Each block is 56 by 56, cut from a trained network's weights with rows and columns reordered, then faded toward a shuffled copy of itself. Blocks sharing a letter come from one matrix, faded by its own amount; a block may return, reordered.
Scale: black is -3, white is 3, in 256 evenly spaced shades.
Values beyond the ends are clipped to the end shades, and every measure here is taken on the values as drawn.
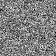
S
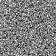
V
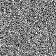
V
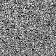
S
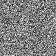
V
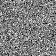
S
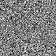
V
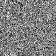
V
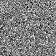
V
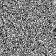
V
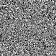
S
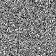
V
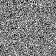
S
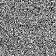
S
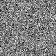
S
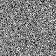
V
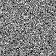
V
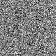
V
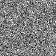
V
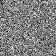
S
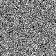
S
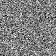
S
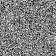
S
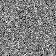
S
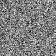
S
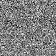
S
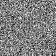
S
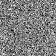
S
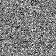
S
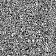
V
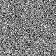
V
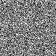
V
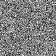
V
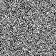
S
